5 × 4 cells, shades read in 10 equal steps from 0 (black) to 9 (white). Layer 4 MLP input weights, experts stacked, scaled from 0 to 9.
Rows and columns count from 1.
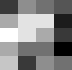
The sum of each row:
14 23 25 14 18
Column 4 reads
3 1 2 0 4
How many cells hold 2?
3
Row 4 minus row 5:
-1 2 -1 -4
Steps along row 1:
up down down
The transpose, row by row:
2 6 9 6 7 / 5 8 8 4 2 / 4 8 6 4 5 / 3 1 2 0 4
